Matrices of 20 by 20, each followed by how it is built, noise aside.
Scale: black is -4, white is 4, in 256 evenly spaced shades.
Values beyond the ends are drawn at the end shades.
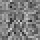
low rank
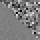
upper triangular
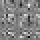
low rank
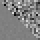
upper triangular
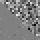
upper triangular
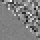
upper triangular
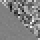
upper triangular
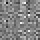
low rank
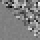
upper triangular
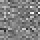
low rank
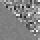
upper triangular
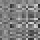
low rank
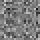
low rank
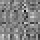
low rank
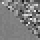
upper triangular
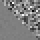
upper triangular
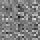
low rank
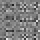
low rank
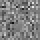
low rank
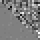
upper triangular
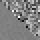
upper triangular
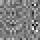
low rank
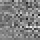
low rank
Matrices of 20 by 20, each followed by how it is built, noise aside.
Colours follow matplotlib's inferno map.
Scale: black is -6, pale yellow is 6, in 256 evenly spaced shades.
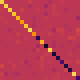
diagonal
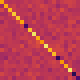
diagonal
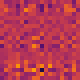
low rank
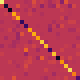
diagonal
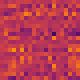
low rank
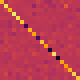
diagonal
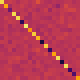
diagonal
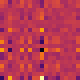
low rank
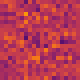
low rank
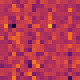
low rank
